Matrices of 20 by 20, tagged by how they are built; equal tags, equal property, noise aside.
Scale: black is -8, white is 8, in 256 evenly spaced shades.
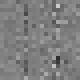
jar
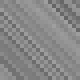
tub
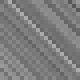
tub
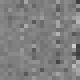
jar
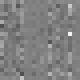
jar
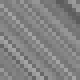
tub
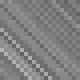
tub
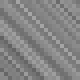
tub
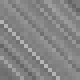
tub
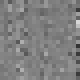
jar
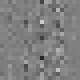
jar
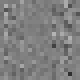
jar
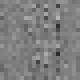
jar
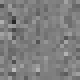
jar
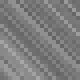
tub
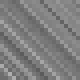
tub
